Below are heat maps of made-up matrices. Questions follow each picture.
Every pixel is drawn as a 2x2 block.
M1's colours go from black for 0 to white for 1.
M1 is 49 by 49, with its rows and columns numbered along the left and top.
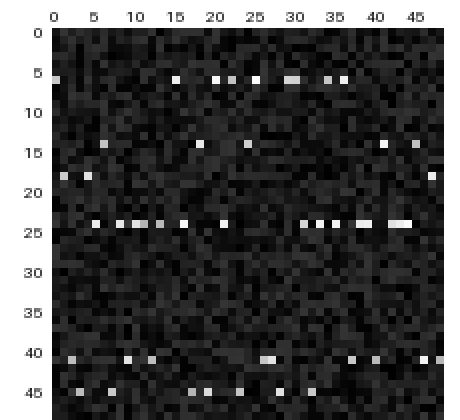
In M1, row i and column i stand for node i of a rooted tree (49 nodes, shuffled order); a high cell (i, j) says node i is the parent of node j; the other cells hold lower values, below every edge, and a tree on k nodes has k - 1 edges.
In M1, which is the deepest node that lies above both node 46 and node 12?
41
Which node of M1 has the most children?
24
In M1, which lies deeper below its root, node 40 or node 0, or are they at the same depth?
the same depth
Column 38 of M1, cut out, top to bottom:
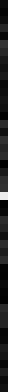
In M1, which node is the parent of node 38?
24
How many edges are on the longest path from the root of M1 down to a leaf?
2
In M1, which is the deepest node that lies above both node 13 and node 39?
24
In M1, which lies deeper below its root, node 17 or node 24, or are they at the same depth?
node 17
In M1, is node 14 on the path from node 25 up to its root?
yes
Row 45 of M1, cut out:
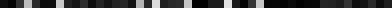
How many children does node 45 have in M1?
7
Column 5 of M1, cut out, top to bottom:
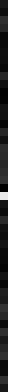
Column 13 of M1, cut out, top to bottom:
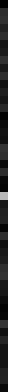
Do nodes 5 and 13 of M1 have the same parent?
yes
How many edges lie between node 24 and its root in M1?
1
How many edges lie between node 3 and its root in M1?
2
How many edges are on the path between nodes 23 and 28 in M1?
2
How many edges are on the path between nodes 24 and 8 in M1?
1
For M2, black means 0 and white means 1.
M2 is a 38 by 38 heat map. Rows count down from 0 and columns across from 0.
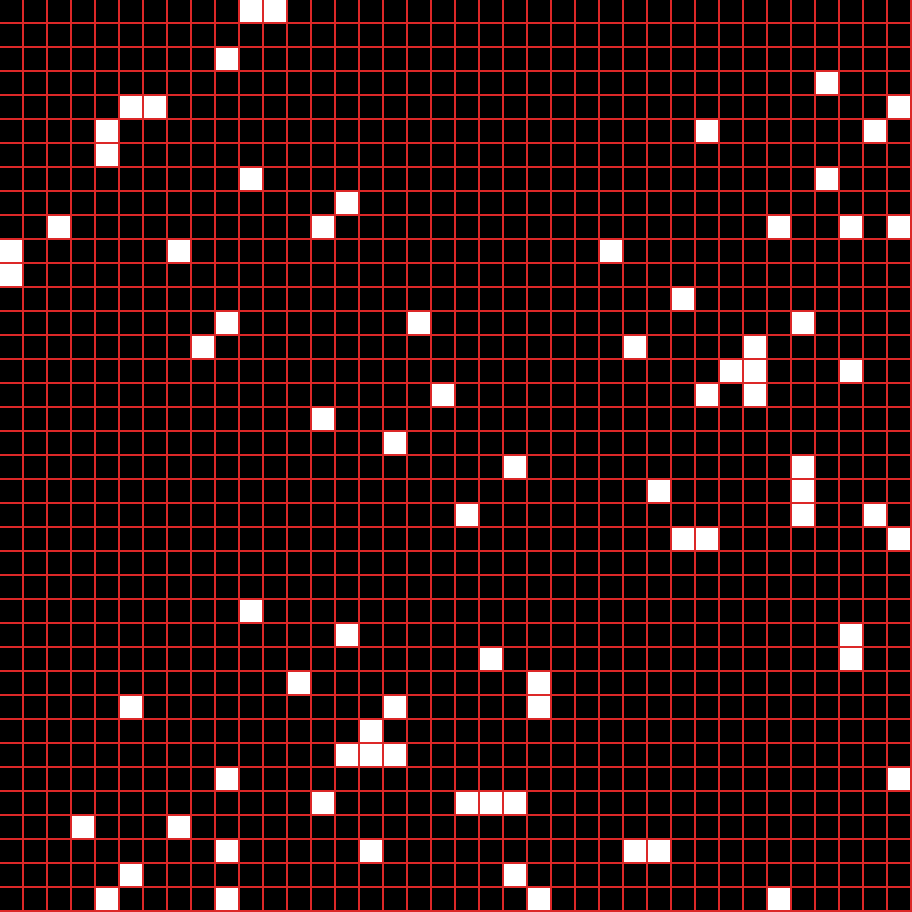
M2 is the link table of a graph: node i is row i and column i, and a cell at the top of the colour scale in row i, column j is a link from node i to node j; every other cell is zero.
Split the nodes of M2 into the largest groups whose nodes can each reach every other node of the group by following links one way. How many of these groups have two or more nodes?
2
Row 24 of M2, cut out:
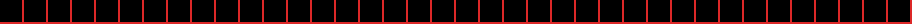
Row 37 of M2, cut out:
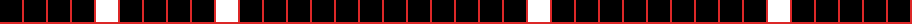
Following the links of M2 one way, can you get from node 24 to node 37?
no
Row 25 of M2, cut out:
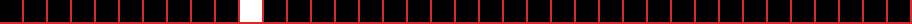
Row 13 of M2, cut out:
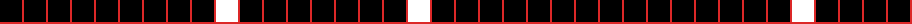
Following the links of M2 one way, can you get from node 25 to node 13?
no
